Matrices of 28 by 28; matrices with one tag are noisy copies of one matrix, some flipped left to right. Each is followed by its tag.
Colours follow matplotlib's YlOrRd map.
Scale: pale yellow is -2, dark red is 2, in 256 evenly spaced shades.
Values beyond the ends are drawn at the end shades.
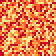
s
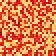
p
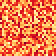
p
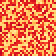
s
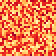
p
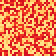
p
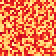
p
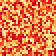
p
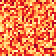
p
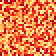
p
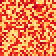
s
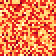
s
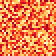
s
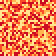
s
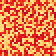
p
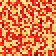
p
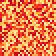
s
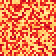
s
